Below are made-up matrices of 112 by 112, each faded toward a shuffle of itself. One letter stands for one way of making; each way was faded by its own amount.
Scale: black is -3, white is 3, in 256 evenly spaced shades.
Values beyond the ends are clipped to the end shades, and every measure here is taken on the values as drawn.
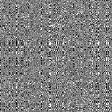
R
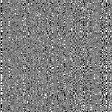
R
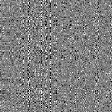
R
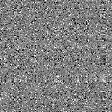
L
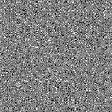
L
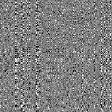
R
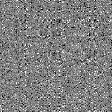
L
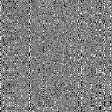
R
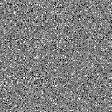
L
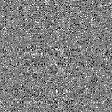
L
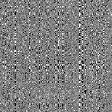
R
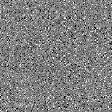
L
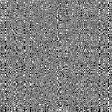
R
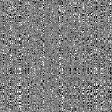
R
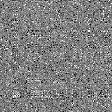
L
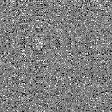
L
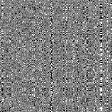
R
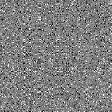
L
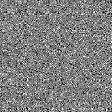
L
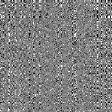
R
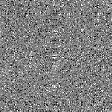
L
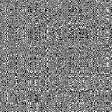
R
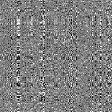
R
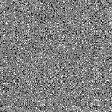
L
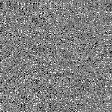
L
